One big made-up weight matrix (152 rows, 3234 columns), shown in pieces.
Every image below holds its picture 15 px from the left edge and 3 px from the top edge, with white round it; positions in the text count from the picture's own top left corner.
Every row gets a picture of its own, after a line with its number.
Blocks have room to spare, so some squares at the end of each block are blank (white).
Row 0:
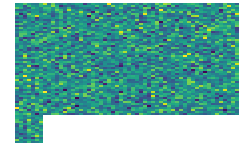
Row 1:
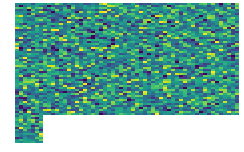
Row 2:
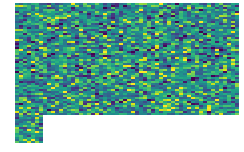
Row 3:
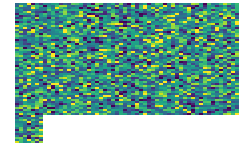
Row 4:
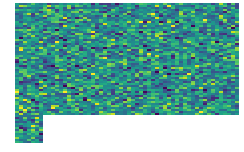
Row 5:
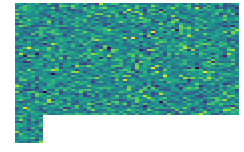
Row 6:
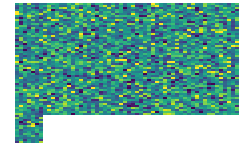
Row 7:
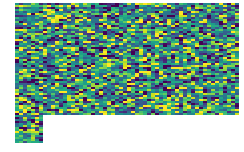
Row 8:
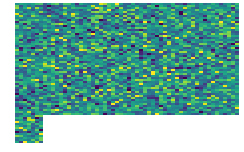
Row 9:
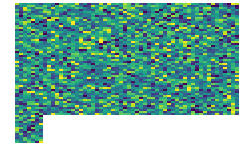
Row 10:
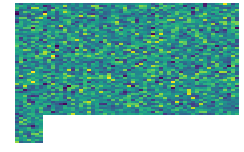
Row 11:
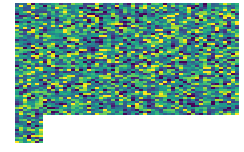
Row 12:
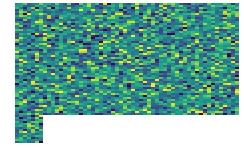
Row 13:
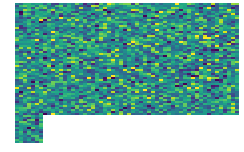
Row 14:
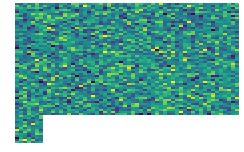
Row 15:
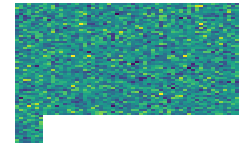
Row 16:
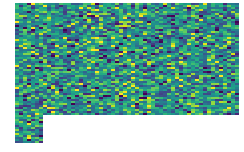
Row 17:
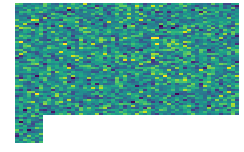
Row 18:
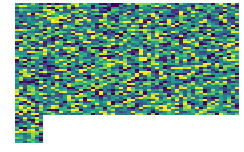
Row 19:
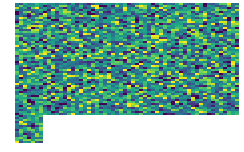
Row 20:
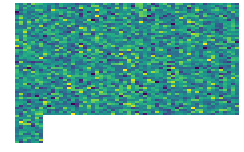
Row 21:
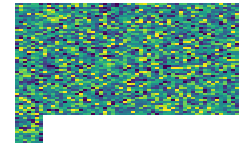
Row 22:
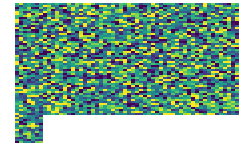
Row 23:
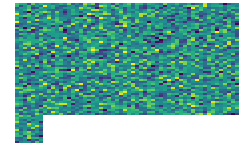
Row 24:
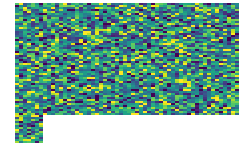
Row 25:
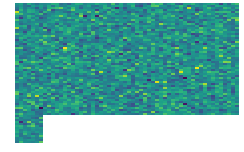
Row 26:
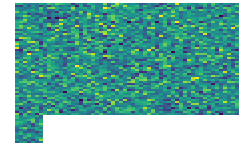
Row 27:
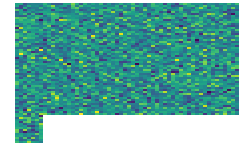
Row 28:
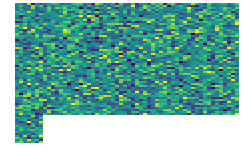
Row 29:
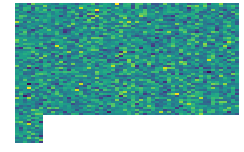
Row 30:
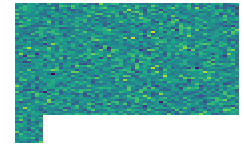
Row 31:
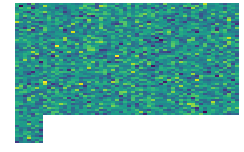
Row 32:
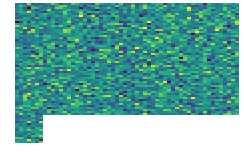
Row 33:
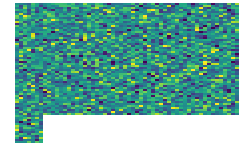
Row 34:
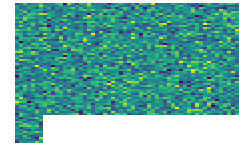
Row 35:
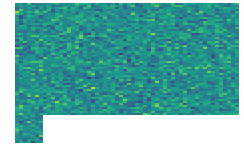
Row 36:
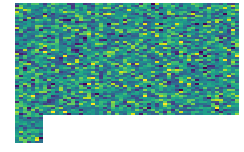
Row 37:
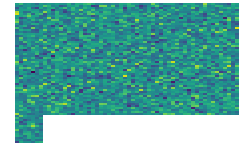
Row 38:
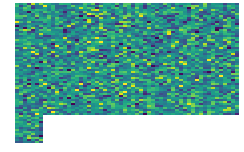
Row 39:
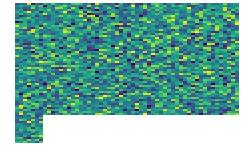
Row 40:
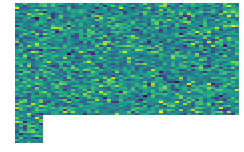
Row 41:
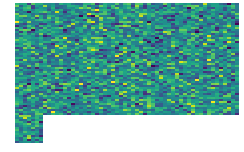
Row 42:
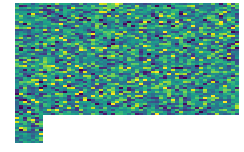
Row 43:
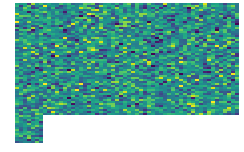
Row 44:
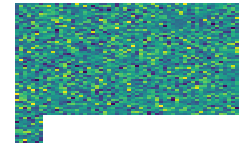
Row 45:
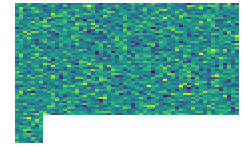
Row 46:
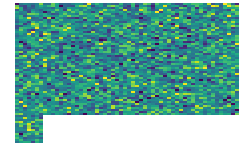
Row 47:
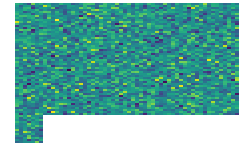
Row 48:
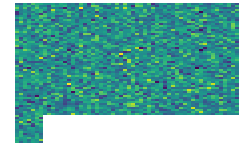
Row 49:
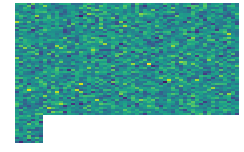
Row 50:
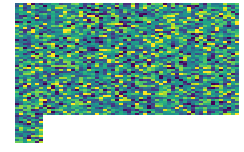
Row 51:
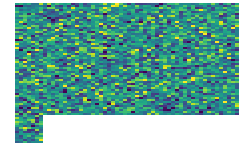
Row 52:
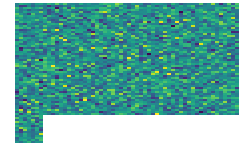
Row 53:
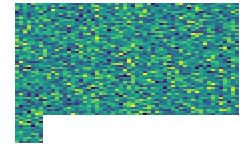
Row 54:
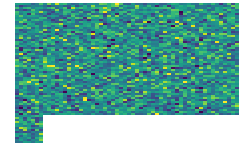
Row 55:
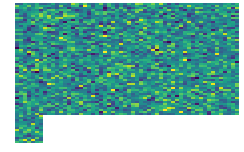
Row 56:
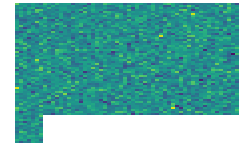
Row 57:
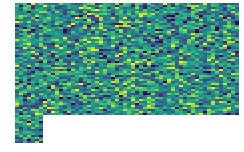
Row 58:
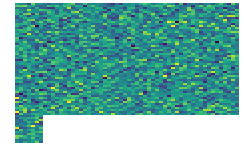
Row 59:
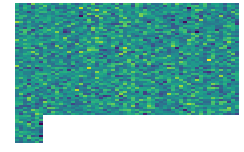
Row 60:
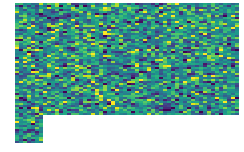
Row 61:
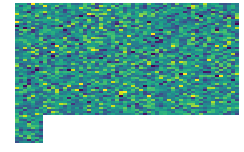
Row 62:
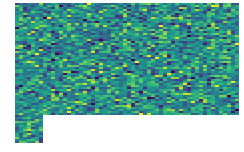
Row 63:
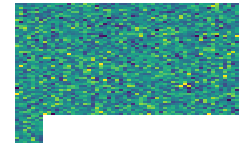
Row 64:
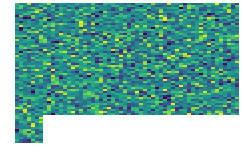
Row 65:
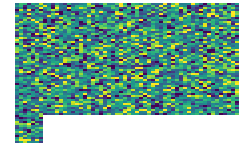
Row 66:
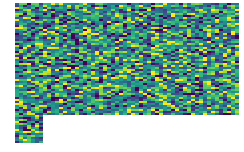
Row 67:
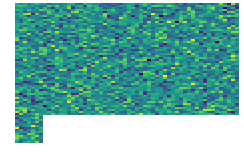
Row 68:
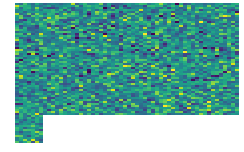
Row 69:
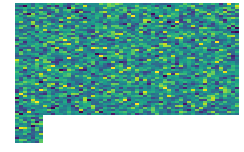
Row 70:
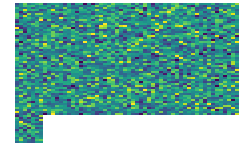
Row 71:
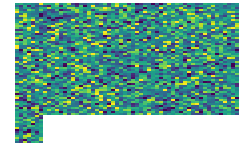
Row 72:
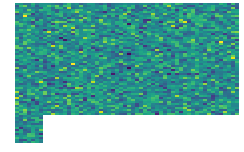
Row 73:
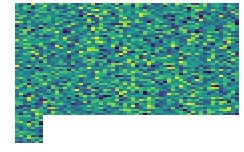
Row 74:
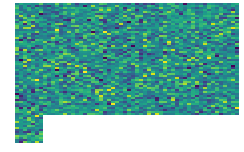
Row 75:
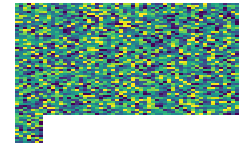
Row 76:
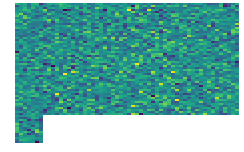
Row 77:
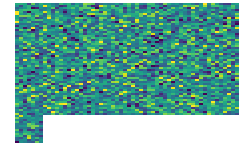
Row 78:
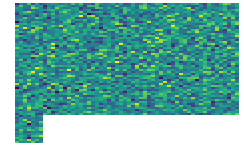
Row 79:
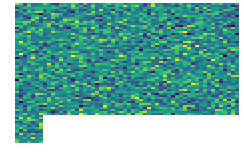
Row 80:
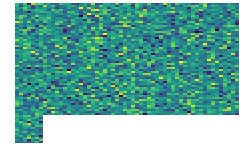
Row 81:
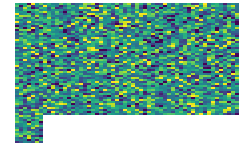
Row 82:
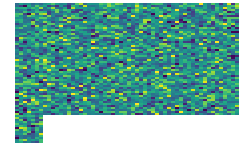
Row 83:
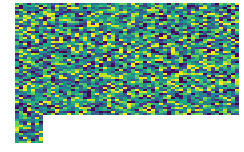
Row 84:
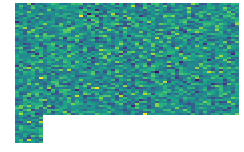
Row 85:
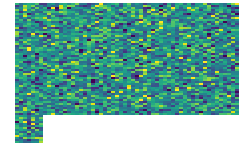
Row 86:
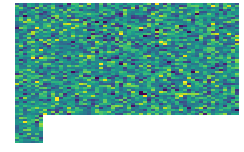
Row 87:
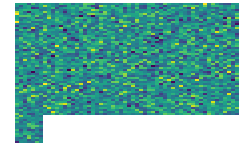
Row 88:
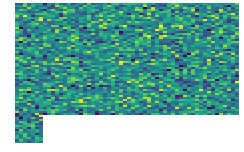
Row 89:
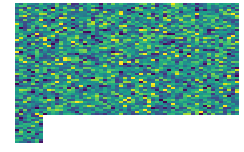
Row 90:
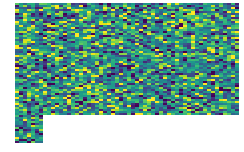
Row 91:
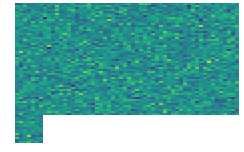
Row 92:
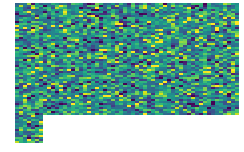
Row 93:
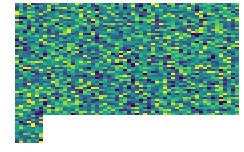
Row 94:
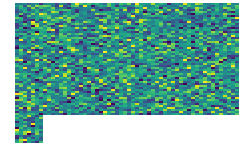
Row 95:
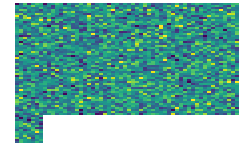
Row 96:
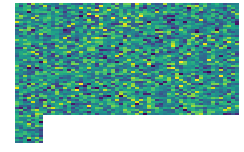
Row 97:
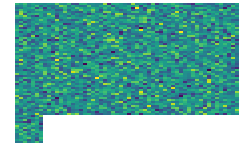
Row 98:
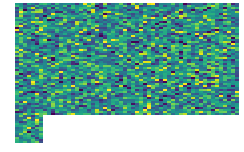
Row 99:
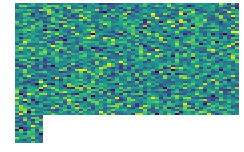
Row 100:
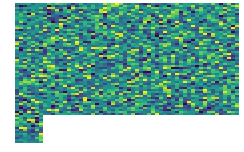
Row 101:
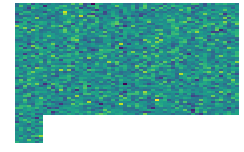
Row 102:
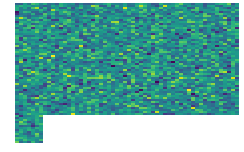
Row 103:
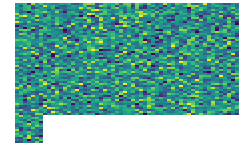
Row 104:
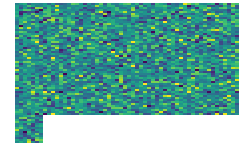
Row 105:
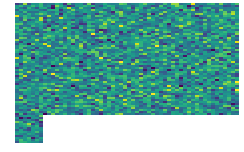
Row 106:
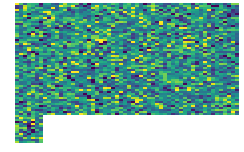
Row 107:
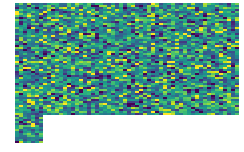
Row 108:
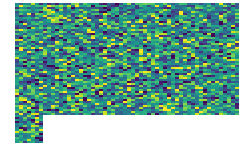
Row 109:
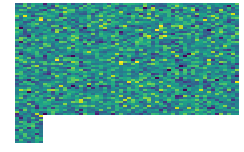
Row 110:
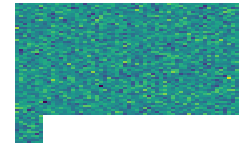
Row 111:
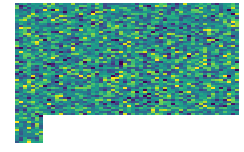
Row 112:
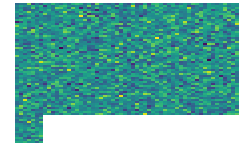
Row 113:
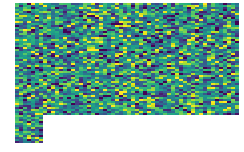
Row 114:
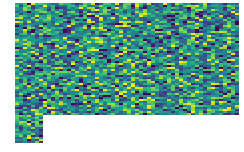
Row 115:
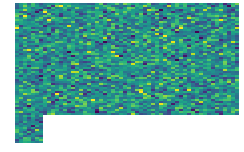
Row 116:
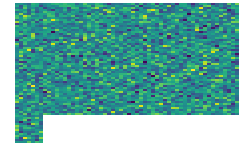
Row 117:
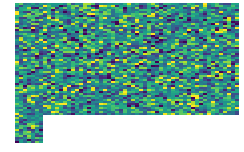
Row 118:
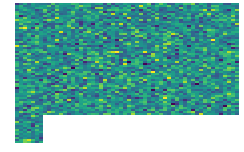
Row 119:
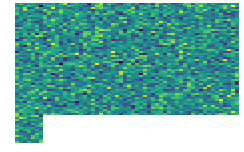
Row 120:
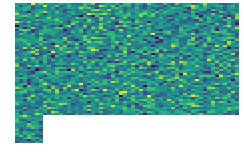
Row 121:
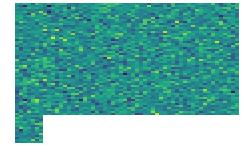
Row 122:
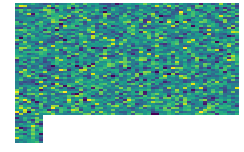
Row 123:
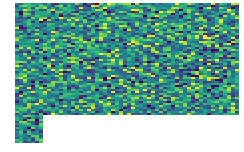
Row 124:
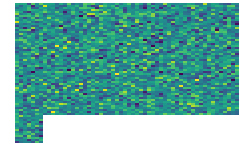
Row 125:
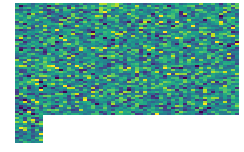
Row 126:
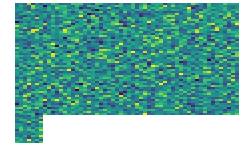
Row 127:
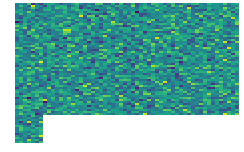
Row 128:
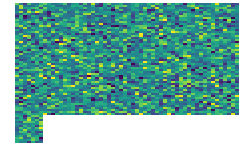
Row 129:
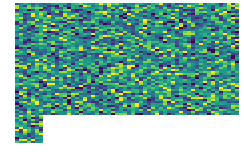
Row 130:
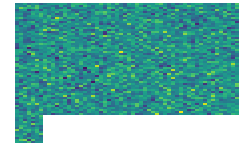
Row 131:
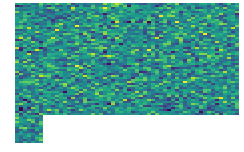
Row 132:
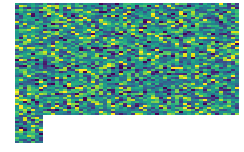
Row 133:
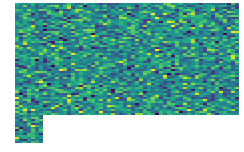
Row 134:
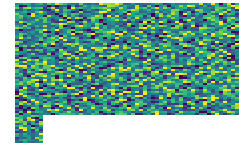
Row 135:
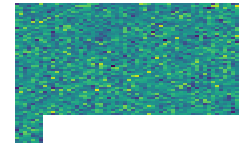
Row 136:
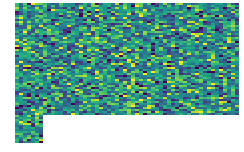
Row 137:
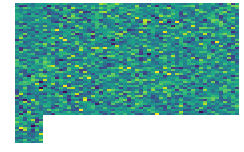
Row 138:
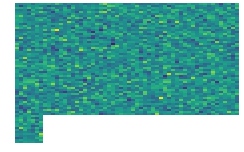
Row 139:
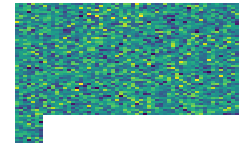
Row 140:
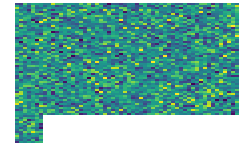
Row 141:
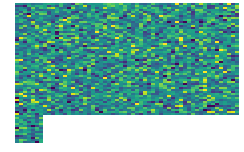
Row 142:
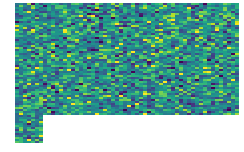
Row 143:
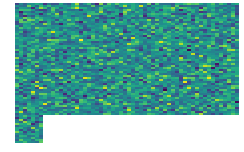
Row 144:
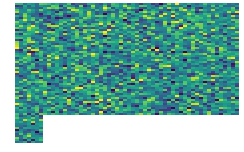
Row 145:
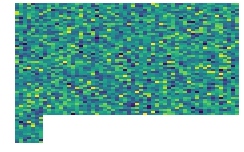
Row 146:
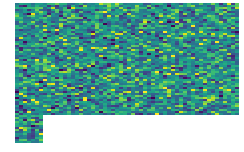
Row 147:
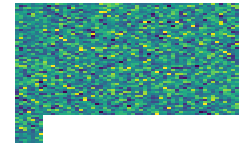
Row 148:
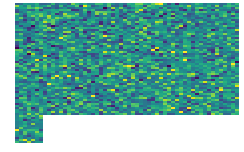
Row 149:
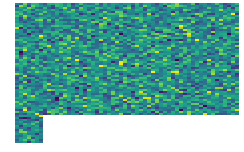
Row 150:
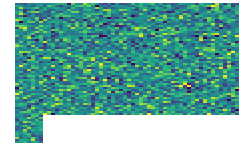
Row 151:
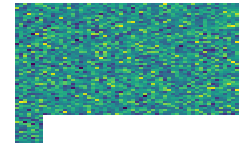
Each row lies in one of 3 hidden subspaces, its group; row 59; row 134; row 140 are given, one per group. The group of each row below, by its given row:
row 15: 140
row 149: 140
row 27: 140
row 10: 59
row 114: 59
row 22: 59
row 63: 140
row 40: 140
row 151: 140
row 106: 140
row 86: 140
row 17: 140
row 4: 134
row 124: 59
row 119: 140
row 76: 140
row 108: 134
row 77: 59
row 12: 140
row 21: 134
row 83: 140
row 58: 134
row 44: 134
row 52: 134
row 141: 134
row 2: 134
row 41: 59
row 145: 59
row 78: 59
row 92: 59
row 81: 59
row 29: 59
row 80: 59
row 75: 59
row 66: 140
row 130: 134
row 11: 59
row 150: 140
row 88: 140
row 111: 140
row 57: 59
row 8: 134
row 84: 59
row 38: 59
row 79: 140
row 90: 134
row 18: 134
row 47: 59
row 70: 140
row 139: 59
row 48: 59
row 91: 140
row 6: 59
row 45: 140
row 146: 134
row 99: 134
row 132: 134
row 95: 140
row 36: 140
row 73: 59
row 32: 59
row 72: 134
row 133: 134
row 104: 140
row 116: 140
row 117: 59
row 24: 140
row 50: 59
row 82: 134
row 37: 59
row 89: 140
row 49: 59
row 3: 59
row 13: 140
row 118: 140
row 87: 59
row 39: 59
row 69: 134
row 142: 59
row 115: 140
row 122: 134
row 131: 134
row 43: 59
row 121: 134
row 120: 59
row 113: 59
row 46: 140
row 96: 59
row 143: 140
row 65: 140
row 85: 140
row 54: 134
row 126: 59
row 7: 134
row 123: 140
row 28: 59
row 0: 140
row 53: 59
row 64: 140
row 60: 134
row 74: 134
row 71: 134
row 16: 59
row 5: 140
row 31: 59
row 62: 140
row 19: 59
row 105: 140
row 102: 59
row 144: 134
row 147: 134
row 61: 59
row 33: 140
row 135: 140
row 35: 59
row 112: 59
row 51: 134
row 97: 140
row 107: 59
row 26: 134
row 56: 140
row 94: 134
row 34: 140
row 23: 59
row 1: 134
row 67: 134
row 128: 140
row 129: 134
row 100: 134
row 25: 59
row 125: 134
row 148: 134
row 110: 140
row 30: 140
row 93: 59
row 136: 59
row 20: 59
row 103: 59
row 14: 134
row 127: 59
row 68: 134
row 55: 134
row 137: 134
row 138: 134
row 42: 134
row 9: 140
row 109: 140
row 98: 140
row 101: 59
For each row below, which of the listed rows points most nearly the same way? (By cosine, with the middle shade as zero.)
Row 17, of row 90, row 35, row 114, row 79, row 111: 79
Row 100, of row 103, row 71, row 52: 52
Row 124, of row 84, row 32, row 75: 75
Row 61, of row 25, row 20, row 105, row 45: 20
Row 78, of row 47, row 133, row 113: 133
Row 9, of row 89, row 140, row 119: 119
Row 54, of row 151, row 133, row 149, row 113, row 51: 51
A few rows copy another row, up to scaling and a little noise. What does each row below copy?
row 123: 13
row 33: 116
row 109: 88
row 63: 150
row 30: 5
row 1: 138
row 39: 112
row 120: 61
